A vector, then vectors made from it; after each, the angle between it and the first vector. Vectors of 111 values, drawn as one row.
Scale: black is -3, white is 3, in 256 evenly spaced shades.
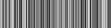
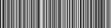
orthogonal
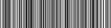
partly aligned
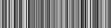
nearly parallel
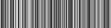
partly opposed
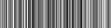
partly aligned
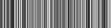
nearly opposite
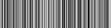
partly opposed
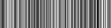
partly aligned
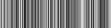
partly opposed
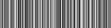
partly opposed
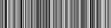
partly aligned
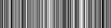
partly opposed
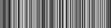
orthogonal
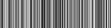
orthogonal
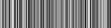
nearly parallel
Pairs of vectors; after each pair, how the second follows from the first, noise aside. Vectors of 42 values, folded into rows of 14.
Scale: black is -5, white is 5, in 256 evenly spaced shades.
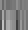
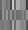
wrapped around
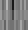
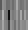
wrapped around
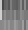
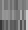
wrapped around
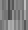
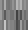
wrapped around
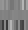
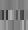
wrapped around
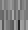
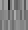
reversed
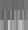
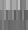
reversed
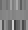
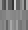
reversed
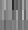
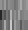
wrapped around
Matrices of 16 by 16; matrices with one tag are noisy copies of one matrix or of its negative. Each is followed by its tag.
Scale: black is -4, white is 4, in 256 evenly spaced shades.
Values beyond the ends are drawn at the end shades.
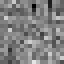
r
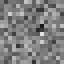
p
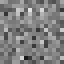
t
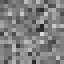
p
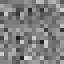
t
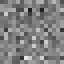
t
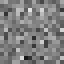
t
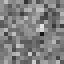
p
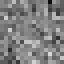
r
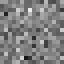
t
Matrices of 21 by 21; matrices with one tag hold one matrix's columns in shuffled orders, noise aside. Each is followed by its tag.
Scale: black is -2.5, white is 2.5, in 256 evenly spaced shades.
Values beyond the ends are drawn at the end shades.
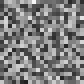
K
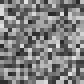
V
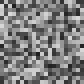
V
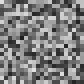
V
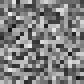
K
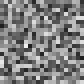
K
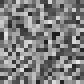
K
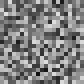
K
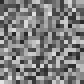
K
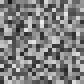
K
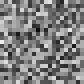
K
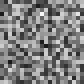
V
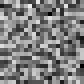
V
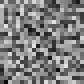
K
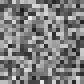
V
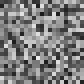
V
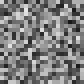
V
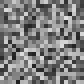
K
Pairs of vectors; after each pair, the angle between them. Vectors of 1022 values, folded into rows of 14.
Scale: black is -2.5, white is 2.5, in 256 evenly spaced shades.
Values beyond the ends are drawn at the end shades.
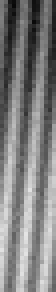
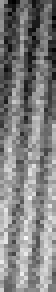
nearly parallel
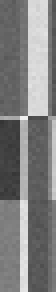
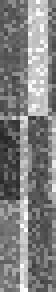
nearly parallel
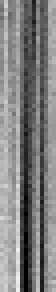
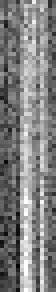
nearly opposite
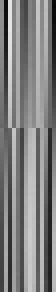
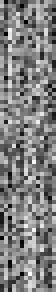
partly aligned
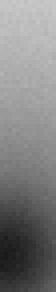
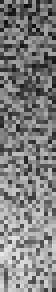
partly opposed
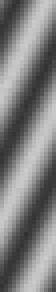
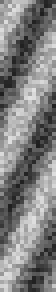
nearly opposite
